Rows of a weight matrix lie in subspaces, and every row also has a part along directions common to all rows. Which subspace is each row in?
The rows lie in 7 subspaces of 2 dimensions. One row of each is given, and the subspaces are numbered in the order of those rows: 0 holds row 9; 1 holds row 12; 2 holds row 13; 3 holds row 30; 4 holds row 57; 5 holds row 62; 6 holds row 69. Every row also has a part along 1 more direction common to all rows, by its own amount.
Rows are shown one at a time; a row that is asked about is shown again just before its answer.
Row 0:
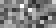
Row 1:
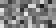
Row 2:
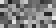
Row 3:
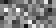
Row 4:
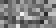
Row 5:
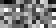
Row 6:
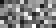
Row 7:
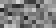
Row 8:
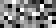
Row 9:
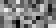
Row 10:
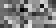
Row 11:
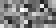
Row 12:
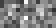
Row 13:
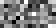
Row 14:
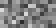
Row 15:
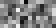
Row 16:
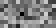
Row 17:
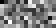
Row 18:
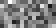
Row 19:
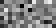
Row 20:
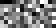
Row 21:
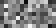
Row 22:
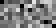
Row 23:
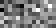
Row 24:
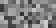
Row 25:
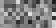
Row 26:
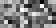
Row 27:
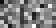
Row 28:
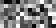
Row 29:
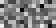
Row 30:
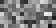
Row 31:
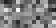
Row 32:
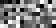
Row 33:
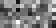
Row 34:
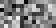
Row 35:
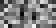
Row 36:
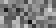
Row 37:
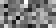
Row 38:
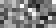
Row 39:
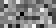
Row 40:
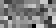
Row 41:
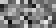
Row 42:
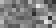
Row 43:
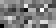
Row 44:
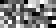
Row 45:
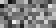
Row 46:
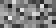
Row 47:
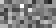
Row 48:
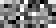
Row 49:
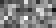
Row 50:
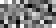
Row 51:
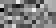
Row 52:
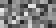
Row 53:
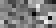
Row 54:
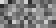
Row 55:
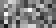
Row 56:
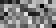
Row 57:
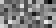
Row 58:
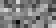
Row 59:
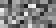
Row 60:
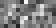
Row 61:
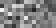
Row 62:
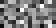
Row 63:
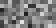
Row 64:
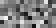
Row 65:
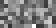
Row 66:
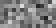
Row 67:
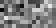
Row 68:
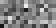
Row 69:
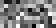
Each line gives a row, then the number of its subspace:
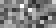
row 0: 4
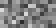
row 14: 5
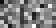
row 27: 6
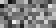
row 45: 3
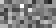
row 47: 4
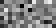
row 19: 4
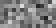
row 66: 4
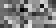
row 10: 2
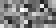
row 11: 2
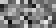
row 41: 3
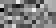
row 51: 1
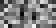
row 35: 6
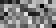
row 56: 0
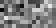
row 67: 1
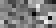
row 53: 4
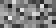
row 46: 5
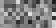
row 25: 0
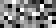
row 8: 5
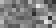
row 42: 4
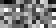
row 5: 0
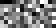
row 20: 0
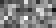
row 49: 1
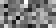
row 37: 2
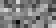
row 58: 0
